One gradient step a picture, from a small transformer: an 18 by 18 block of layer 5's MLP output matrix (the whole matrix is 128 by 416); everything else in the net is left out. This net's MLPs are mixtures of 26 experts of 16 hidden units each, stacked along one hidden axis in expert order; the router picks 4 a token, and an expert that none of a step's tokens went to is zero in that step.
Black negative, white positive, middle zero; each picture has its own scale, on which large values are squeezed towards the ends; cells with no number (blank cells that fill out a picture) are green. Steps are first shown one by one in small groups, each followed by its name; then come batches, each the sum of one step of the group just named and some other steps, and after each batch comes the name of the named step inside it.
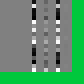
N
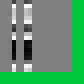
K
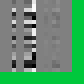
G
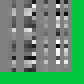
N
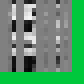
N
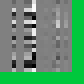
G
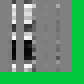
K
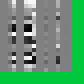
N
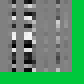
N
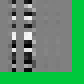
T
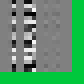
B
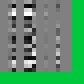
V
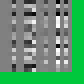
B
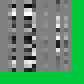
V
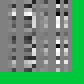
V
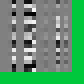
B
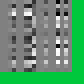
V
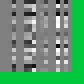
B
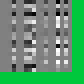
B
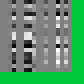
T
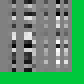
T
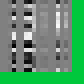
T
